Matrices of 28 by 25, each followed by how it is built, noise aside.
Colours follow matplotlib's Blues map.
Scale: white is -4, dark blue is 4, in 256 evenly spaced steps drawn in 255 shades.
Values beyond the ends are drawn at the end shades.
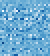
uneven rows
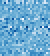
uneven rows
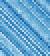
Toeplitz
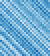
Toeplitz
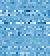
uneven rows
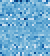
uneven rows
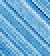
Toeplitz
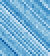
Toeplitz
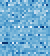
uneven rows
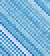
Toeplitz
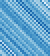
Toeplitz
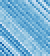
Toeplitz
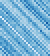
Toeplitz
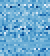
uneven rows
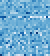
uneven rows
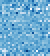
uneven rows
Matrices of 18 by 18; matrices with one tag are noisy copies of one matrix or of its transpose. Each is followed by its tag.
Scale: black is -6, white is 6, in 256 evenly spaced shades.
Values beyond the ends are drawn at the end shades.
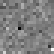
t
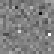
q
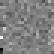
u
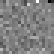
u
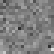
t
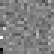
u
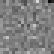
u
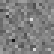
q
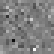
q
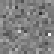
q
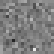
q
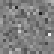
q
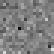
t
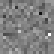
q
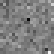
t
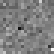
t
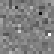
q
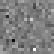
q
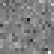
t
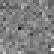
t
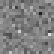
q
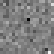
t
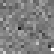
t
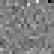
u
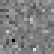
q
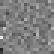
u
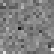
t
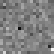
t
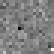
t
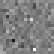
q
